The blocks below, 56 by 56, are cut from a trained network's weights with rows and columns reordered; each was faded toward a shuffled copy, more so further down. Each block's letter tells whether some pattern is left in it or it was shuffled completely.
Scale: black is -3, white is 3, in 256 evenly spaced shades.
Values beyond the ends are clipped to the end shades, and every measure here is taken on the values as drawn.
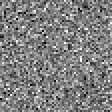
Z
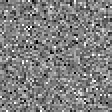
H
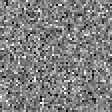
Z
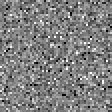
Z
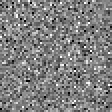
Z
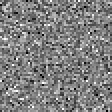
Z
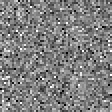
H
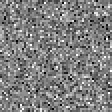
Z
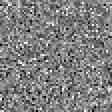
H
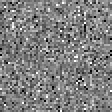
H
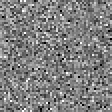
Z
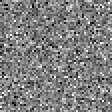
Z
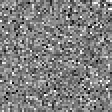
Z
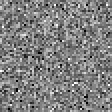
H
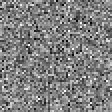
H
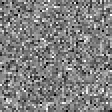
Z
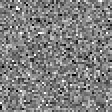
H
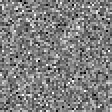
Z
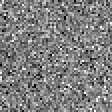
Z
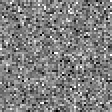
Z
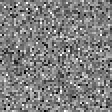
Z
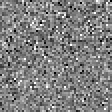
H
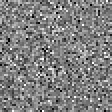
Z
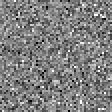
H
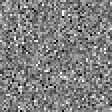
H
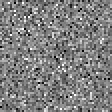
H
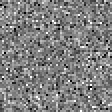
H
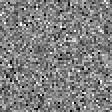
Z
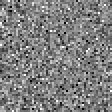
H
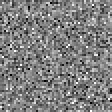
Z
